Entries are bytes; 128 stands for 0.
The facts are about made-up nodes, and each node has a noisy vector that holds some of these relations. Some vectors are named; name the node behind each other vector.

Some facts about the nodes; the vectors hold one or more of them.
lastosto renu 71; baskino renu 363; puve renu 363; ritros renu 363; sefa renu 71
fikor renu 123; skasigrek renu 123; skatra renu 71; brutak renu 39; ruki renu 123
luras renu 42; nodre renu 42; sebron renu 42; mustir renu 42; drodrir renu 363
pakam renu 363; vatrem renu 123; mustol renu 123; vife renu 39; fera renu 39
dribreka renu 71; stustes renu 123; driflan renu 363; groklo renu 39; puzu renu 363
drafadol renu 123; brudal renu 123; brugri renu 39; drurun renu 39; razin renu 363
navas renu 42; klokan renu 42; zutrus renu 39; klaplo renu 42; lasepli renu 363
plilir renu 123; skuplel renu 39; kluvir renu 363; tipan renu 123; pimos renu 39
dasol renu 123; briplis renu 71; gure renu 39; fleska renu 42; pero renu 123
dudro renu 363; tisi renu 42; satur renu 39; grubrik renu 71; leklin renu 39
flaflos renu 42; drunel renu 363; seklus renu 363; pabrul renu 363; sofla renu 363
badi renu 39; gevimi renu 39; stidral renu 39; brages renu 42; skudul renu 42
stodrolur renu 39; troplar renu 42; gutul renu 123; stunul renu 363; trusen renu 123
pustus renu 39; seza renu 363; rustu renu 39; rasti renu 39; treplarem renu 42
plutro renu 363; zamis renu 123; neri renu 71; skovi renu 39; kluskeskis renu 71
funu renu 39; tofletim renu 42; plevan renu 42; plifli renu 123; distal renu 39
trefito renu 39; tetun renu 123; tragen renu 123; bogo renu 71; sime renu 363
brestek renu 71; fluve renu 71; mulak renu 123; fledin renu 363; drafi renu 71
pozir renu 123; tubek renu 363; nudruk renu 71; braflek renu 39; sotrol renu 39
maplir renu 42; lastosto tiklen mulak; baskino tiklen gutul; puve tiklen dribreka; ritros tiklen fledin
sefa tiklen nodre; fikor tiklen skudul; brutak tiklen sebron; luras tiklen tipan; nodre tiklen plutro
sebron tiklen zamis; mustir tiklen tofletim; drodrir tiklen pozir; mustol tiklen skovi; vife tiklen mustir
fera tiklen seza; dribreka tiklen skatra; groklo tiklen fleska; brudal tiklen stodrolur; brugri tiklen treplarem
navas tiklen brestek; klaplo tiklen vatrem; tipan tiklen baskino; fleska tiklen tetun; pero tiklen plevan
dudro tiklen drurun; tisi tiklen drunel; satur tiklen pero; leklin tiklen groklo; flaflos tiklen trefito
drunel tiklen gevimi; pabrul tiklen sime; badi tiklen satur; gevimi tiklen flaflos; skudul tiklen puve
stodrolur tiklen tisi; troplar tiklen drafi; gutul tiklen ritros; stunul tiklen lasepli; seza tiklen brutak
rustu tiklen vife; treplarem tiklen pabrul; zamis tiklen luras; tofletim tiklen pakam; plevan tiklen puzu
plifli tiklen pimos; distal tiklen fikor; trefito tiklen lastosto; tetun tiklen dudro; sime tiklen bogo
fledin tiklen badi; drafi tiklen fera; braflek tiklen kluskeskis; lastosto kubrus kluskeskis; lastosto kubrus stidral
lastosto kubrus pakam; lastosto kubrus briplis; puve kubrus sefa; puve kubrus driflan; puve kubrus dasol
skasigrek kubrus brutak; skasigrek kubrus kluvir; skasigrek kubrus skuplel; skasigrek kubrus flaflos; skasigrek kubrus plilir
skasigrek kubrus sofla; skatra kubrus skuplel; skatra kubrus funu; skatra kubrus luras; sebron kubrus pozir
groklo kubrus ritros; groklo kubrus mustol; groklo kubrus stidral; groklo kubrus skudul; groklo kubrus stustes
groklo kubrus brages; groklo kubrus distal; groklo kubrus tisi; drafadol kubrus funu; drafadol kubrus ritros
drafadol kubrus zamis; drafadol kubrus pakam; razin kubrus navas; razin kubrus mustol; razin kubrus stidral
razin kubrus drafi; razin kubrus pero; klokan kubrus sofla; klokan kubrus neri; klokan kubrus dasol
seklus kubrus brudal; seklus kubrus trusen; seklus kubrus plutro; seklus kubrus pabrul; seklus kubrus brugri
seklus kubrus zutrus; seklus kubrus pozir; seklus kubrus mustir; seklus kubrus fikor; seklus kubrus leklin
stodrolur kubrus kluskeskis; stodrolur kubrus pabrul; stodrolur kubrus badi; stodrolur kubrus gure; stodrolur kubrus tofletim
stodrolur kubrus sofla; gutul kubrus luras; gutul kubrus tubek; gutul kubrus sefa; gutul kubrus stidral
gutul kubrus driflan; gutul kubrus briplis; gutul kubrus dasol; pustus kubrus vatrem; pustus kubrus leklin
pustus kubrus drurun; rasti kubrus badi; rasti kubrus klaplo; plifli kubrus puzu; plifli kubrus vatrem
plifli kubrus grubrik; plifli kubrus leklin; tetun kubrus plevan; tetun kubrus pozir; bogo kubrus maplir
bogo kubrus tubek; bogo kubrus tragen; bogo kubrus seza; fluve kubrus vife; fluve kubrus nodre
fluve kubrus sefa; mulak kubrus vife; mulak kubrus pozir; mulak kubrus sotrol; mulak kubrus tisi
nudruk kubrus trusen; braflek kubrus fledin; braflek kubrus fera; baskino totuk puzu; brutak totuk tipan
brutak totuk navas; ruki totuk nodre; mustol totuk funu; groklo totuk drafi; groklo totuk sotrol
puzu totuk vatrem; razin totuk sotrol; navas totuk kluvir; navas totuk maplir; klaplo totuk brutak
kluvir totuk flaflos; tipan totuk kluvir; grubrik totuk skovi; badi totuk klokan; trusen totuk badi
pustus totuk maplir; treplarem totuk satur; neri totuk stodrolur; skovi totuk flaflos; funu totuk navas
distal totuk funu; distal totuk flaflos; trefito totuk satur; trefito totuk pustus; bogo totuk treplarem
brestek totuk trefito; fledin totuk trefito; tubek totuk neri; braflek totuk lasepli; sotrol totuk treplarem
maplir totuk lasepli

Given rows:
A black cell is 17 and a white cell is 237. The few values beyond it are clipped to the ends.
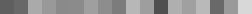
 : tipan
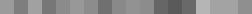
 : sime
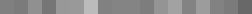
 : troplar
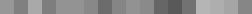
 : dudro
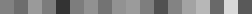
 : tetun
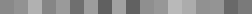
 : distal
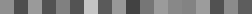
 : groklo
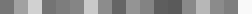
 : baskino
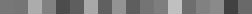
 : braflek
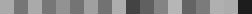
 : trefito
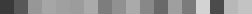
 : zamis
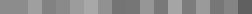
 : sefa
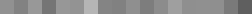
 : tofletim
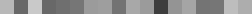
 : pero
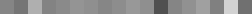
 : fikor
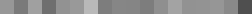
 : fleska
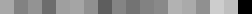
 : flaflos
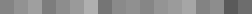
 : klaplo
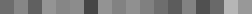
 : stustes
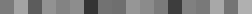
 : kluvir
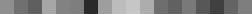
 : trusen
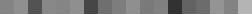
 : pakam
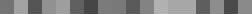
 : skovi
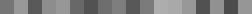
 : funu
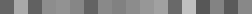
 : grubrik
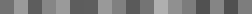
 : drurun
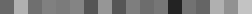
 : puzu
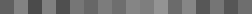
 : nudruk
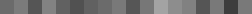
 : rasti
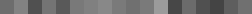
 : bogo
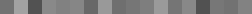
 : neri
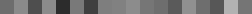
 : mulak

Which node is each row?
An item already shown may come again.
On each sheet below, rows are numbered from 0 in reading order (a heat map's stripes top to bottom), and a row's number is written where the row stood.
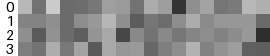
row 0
pero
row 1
nodre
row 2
lastosto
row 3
leklin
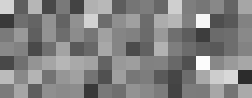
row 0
satur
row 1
sebron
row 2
brestek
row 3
sotrol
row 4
seza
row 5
drunel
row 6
kluvir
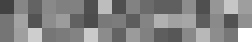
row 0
vatrem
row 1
skovi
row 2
baskino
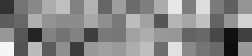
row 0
brutak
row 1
tipan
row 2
klokan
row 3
badi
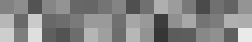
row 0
stidral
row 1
pero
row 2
fledin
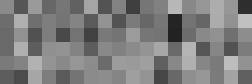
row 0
stodrolur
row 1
puzu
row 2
seklus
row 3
grubrik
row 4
mustol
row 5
plifli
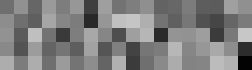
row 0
dasol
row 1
trusen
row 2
gutul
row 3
stodrolur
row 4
gevimi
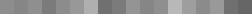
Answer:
navas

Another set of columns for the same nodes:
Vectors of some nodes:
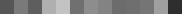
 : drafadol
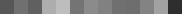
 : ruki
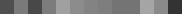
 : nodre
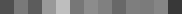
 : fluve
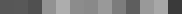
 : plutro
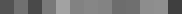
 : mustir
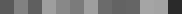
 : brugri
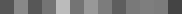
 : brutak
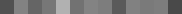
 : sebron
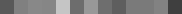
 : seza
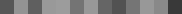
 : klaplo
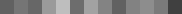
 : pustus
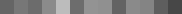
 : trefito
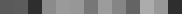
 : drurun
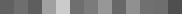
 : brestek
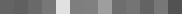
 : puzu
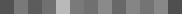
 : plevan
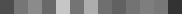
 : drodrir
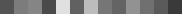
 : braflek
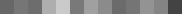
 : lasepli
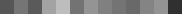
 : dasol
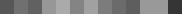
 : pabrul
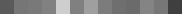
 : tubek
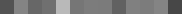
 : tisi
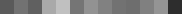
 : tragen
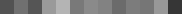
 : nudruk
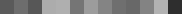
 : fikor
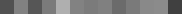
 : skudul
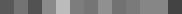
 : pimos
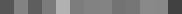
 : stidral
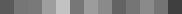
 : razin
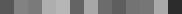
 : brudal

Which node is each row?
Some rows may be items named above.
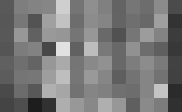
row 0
ritros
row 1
tipan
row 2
klaplo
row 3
braflek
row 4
sotrol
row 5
razin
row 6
trusen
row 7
skovi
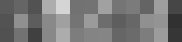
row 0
mulak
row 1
distal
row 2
grubrik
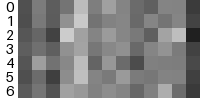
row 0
kluvir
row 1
lastosto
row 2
tetun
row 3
sotrol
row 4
navas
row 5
skatra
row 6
treplarem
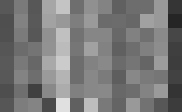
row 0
tipan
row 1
sefa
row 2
lastosto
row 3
seklus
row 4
pero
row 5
drafi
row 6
grubrik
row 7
braflek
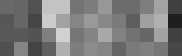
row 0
vatrem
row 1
tetun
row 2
pozir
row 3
flaflos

